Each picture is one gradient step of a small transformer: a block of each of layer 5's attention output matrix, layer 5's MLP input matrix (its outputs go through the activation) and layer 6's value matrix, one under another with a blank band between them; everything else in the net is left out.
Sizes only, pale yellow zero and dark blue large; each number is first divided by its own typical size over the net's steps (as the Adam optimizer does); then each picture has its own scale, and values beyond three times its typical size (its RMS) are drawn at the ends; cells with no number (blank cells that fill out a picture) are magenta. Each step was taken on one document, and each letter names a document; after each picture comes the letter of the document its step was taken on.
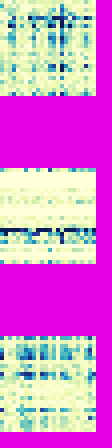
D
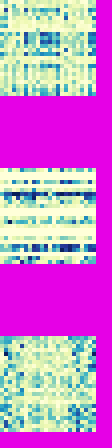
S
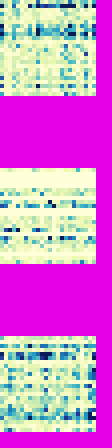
D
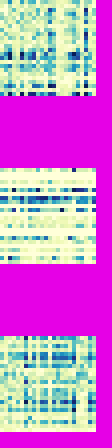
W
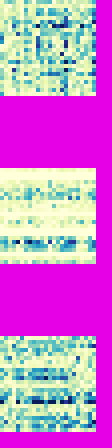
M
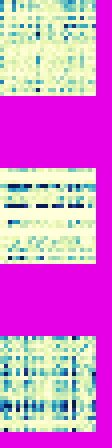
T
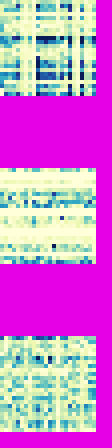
S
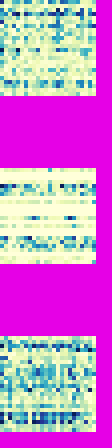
M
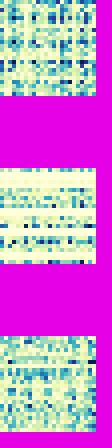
M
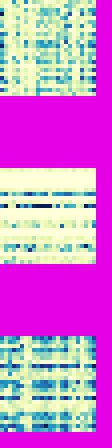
S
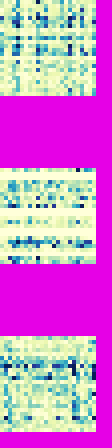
T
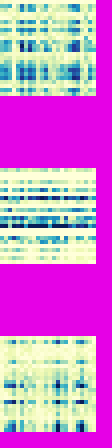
W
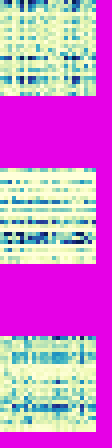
W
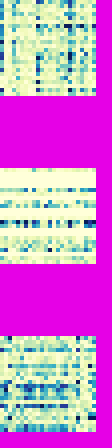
T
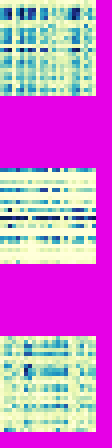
W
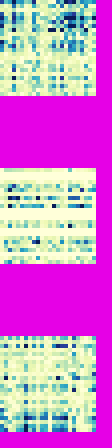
T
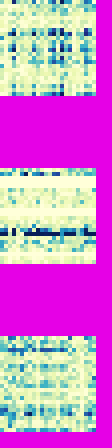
D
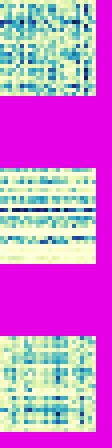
W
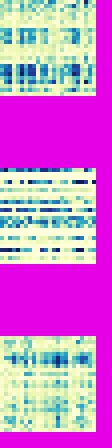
W
